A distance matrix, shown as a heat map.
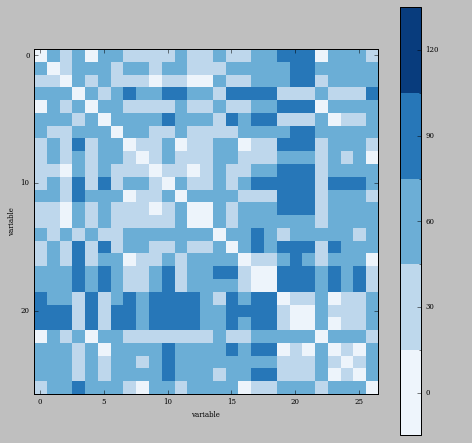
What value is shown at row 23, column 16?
60
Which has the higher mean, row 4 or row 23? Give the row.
23
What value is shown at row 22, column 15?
30
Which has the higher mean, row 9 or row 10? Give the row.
10
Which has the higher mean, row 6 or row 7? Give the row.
6
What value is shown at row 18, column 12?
60
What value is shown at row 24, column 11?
60
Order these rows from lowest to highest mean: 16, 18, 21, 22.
22, 16, 18, 21
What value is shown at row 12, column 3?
60
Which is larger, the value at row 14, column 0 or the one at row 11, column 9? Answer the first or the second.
the first
